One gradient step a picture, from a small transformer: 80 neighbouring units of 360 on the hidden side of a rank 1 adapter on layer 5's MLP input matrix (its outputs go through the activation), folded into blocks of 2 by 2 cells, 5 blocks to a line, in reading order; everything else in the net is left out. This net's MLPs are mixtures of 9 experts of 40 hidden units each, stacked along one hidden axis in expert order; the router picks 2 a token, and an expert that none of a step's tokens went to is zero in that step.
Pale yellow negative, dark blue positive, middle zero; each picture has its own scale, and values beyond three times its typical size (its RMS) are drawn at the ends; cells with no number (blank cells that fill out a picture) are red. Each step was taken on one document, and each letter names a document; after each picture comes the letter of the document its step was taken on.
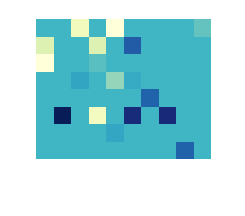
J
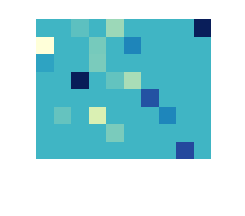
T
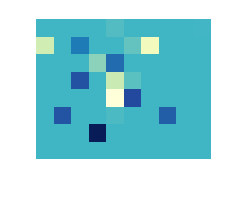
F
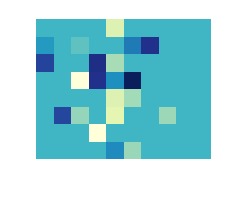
F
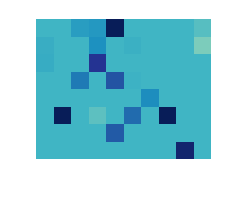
J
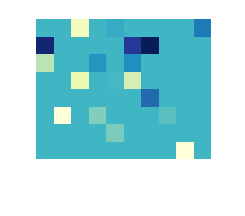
T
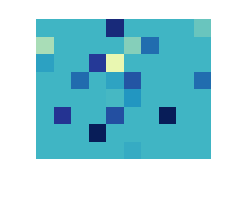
F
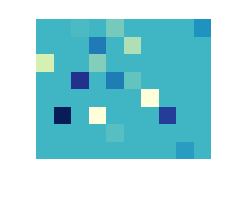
J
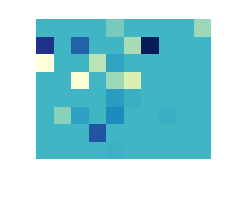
F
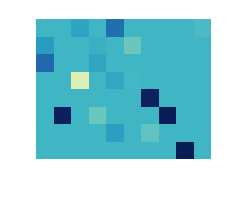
J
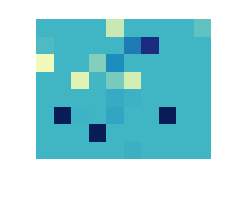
F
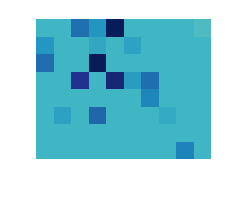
J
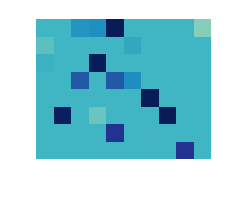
J
